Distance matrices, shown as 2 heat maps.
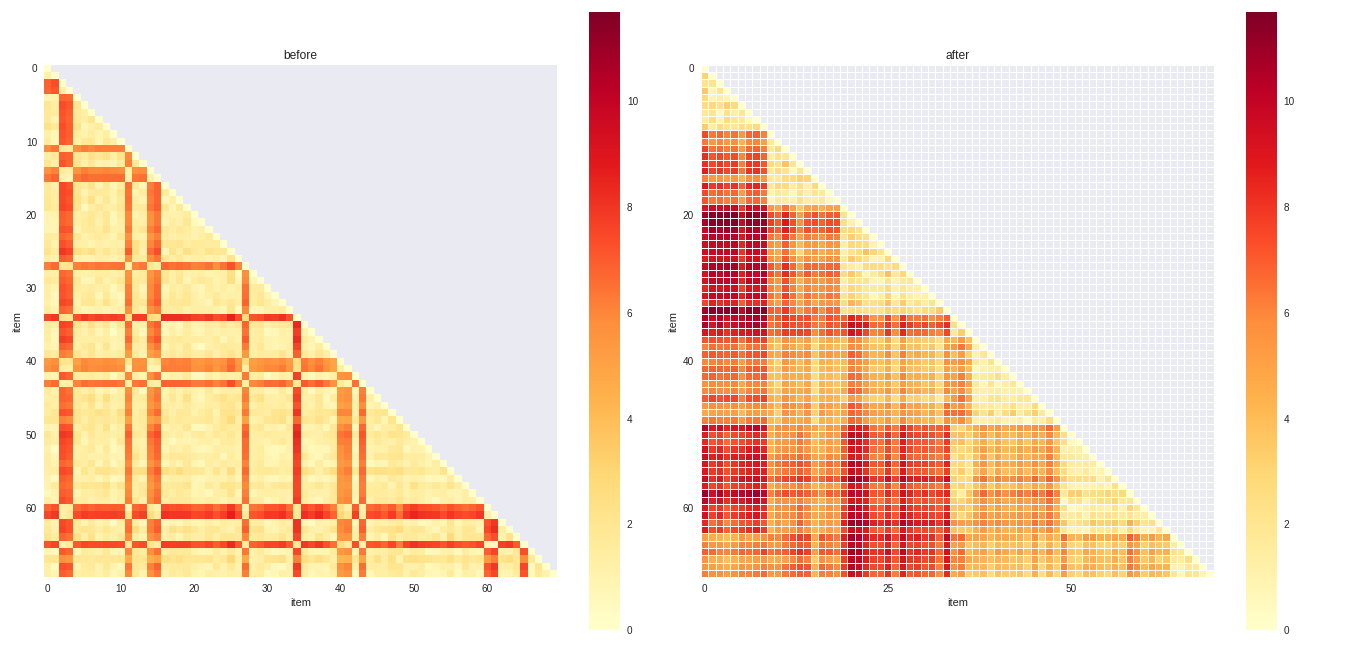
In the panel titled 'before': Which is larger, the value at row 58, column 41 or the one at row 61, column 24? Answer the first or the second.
the second
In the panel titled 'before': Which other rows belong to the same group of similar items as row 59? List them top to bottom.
0, 1, 4, 5, 6, 7, 8, 9, 10, 12, 13, 16, 17, 18, 19, 20, 21, 22, 23, 24, 25, 26, 28, 29, 30, 31, 32, 33, 35, 36, 37, 38, 39, 42, 44, 45, 46, 47, 48, 49, 50, 51, 52, 53, 54, 55, 56, 57, 58, 62, 63, 64, 66, 67, 68, 69
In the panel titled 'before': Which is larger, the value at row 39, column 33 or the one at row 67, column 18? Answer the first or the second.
the second
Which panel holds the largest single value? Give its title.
after
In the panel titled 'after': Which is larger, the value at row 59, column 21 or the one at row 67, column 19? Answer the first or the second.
the first
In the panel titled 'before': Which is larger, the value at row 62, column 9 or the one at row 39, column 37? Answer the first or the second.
the second
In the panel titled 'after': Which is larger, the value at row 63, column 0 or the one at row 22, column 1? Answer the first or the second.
the second
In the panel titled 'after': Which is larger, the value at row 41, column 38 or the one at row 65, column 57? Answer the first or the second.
the second
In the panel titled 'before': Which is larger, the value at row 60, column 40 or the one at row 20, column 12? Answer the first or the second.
the first
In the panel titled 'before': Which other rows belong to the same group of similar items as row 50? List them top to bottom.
0, 1, 4, 5, 6, 7, 8, 9, 10, 12, 13, 16, 17, 18, 19, 20, 21, 22, 23, 24, 25, 26, 28, 29, 30, 31, 32, 33, 35, 36, 37, 38, 39, 42, 44, 45, 46, 47, 48, 49, 51, 52, 53, 54, 55, 56, 57, 58, 59, 62, 63, 64, 66, 67, 68, 69
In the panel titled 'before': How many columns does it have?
70
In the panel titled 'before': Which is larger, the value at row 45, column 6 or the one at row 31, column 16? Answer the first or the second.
the first
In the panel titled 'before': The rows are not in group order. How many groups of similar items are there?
2
